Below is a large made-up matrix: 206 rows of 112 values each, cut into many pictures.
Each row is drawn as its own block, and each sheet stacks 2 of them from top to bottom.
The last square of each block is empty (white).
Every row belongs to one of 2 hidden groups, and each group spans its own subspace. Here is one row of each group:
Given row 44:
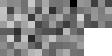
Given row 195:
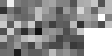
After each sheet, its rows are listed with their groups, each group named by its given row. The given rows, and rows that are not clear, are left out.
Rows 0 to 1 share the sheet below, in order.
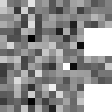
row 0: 44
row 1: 44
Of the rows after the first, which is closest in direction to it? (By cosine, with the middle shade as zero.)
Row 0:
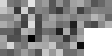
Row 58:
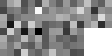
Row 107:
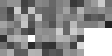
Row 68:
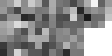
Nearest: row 68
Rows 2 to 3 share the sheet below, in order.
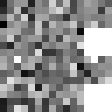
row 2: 44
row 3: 195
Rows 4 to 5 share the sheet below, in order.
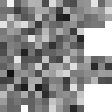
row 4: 195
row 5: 195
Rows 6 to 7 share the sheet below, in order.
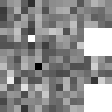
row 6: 44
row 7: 195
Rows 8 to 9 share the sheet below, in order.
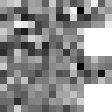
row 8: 195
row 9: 195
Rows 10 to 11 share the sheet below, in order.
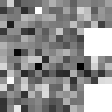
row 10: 195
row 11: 195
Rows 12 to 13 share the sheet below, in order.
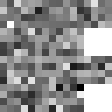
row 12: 195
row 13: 44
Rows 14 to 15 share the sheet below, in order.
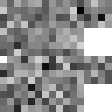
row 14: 195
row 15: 44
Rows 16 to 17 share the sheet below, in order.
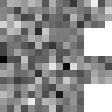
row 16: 195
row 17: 44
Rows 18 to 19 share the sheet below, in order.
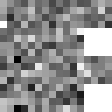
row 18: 44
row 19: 195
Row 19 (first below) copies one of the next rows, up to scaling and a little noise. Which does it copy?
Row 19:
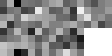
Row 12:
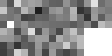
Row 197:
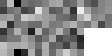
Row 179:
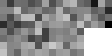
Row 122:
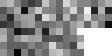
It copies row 197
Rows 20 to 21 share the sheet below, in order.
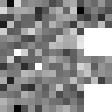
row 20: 195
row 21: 195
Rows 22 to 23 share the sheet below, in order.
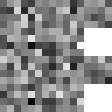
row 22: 44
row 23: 44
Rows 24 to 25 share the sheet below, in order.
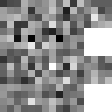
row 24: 44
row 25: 44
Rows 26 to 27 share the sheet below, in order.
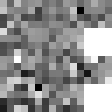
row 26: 195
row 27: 195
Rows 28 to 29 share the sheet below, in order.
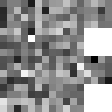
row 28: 44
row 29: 195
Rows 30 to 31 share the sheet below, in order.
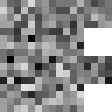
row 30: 44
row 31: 195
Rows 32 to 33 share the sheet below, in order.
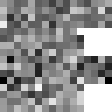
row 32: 44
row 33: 195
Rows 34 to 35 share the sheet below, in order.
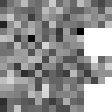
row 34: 44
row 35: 195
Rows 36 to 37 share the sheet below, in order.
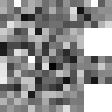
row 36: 195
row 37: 44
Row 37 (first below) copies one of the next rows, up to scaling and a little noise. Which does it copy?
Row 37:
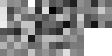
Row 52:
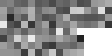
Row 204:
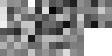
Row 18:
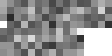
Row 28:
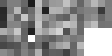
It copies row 204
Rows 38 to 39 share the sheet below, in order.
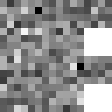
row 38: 195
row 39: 195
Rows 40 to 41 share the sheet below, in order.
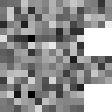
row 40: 44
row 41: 44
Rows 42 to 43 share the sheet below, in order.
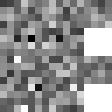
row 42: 44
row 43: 195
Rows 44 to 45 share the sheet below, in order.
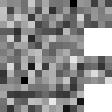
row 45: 44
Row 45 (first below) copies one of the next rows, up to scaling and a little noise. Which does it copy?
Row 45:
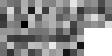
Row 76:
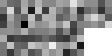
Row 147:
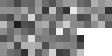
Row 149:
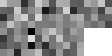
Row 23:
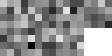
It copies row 76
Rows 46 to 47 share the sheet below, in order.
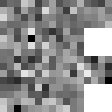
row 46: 44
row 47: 195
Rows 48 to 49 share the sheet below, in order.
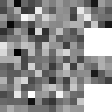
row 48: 195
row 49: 44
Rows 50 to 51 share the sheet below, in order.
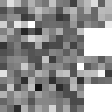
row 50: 195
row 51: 195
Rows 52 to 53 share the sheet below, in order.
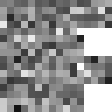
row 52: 44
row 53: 195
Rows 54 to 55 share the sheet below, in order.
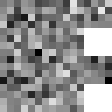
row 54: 44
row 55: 195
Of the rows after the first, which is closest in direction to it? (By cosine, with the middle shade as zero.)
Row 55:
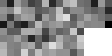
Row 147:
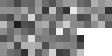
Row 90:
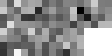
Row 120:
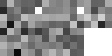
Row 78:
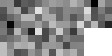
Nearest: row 78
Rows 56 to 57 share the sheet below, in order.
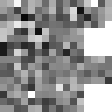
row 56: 195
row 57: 44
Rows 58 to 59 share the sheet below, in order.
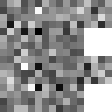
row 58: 195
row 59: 195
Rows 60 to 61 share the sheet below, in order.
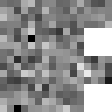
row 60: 44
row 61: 195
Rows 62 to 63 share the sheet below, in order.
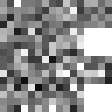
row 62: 195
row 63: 195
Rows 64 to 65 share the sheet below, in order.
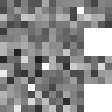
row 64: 195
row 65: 44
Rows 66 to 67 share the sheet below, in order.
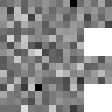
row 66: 44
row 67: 195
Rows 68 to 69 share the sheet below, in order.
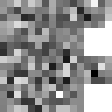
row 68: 195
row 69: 44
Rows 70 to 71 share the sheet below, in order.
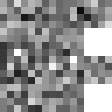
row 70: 195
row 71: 44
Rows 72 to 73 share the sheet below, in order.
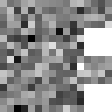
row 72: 44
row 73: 195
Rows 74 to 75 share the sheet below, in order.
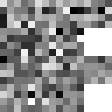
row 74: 44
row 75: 44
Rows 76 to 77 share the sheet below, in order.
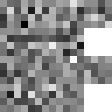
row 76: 44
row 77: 44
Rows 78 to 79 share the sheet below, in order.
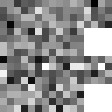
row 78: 195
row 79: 44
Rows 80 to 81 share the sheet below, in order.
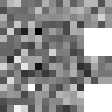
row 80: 195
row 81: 195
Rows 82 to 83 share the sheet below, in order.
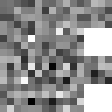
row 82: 44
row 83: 44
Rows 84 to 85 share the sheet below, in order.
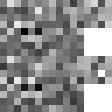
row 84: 195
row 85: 195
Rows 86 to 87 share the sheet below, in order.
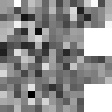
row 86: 195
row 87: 44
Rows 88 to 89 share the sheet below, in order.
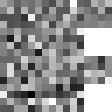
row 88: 44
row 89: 44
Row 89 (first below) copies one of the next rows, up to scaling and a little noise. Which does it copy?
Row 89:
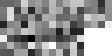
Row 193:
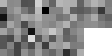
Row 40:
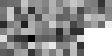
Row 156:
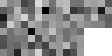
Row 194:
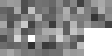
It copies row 40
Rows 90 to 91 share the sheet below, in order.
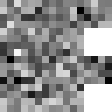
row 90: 195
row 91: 195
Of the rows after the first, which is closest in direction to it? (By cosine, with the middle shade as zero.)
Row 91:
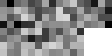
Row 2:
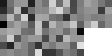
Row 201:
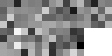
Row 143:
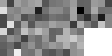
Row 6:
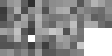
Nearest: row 143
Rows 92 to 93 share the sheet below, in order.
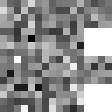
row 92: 44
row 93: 195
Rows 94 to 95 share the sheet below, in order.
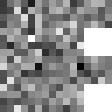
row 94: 44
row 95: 195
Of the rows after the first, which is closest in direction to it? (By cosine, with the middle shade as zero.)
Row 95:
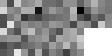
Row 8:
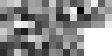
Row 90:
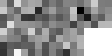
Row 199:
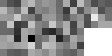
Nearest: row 90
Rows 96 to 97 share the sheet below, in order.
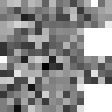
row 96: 195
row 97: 44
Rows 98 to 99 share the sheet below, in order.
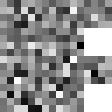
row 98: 44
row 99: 44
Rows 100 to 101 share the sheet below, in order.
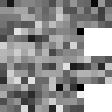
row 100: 195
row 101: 44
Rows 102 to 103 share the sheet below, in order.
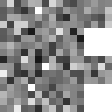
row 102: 195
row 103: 44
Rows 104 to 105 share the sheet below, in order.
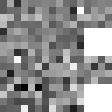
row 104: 195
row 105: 195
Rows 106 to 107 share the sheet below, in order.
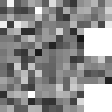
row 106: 195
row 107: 44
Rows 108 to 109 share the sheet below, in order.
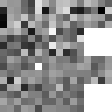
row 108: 44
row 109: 195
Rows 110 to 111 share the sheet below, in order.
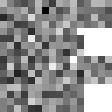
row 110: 44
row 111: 44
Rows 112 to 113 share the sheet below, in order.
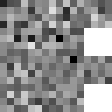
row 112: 44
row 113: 44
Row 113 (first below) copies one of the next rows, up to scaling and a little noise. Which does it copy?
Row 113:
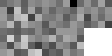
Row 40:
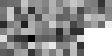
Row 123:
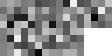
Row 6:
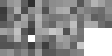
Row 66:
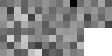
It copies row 66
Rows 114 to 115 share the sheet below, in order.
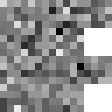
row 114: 44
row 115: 195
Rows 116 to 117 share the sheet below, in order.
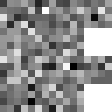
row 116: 44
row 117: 44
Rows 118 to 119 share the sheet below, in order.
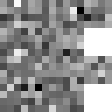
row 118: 195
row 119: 195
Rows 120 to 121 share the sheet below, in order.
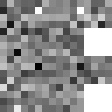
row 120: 195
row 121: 195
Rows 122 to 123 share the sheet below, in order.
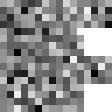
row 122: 195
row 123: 44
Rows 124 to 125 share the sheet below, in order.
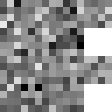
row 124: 195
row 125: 195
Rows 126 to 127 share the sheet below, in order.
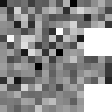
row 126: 44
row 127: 195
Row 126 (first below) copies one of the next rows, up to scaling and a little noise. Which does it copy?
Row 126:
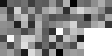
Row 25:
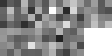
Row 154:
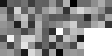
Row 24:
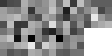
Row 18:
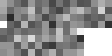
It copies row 154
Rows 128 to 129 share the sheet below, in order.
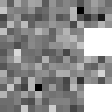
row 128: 195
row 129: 195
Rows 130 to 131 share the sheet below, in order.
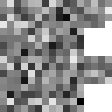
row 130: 195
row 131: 44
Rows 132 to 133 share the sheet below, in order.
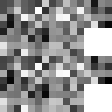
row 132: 195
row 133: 195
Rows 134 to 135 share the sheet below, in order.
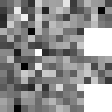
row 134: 44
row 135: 195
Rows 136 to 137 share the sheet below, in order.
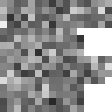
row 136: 44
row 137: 195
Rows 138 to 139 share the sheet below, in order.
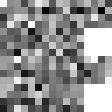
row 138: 44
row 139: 195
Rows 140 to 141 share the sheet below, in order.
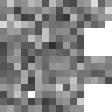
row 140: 195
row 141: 44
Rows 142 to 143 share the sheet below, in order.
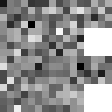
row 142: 44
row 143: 195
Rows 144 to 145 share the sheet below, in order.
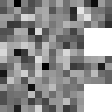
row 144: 195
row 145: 44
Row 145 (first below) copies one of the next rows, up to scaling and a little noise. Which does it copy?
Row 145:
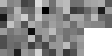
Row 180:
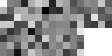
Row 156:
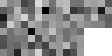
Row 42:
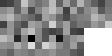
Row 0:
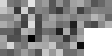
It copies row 156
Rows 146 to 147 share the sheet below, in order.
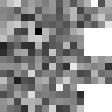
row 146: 195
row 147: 44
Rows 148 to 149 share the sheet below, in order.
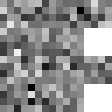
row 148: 195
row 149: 44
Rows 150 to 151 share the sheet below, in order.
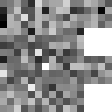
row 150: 44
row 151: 44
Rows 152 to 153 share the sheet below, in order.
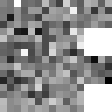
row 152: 195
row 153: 195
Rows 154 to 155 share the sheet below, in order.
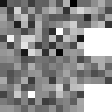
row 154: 44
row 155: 44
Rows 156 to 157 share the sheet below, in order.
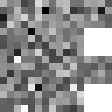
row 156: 44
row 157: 195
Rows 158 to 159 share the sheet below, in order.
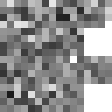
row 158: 195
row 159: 44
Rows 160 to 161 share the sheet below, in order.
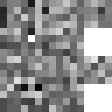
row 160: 44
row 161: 195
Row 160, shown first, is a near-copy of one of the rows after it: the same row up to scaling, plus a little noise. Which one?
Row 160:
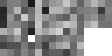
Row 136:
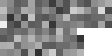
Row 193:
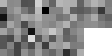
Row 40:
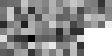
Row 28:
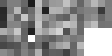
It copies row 28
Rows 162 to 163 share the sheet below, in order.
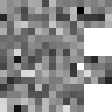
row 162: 195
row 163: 195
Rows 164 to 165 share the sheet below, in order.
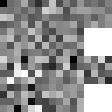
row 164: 44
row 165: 44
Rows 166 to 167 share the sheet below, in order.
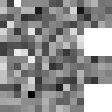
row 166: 195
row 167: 44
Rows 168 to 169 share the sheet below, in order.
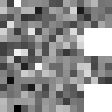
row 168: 195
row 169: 195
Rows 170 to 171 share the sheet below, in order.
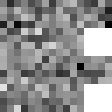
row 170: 195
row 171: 195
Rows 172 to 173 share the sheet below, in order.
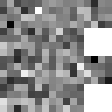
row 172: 195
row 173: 195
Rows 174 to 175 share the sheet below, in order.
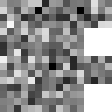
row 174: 195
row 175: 44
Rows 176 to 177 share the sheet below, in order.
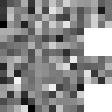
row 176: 44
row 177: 44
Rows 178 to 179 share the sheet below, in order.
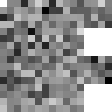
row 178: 44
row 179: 195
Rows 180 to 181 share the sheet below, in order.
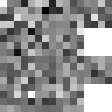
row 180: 44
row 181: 44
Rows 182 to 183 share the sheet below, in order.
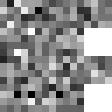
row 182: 195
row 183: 44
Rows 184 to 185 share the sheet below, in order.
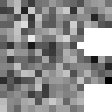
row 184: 44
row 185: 195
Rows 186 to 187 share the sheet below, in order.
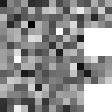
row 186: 44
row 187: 195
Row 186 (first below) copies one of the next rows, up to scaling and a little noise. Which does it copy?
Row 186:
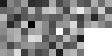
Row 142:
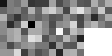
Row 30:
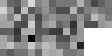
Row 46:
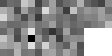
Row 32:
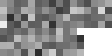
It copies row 142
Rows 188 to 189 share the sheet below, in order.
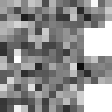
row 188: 195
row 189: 195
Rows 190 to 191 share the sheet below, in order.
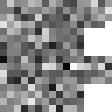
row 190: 195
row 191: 44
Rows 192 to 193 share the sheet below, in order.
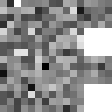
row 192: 195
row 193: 44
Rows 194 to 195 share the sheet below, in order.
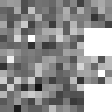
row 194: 44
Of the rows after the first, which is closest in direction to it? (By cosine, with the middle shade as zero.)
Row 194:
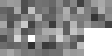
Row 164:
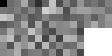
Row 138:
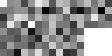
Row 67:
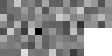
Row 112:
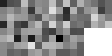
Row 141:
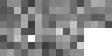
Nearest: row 141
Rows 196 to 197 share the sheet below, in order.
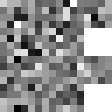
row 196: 44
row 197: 195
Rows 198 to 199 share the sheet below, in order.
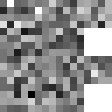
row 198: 195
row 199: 44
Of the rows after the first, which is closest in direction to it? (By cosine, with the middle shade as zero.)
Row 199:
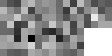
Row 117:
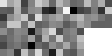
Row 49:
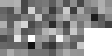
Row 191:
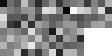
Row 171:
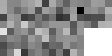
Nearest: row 191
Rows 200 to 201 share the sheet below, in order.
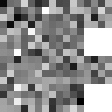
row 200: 44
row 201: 195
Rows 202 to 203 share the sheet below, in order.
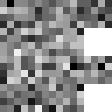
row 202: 195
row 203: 44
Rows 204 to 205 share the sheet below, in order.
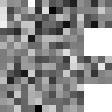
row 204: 44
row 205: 44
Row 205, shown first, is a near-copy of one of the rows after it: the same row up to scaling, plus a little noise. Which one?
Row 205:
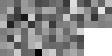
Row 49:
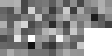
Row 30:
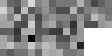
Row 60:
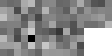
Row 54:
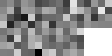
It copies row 54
